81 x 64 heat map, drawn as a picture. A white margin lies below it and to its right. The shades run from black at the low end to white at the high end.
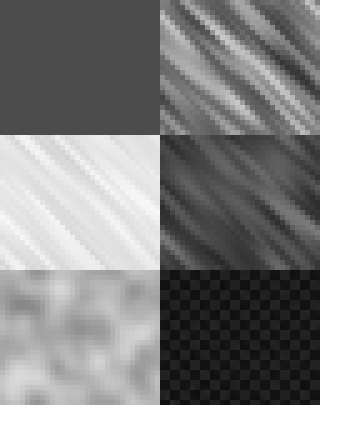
It is made of 3 by 2 panels. Panel 1,1: low, flat. Panel 1,2: middling, slanting down to the right, strong in contrast. Panel 2,1: very high, slanting down to the right, faint in contrast. Panel 2,2: low, slanting down to the right. Panel 3,1: high, blotchy. Panel 3,2: very low, checkered, faint in contrast.
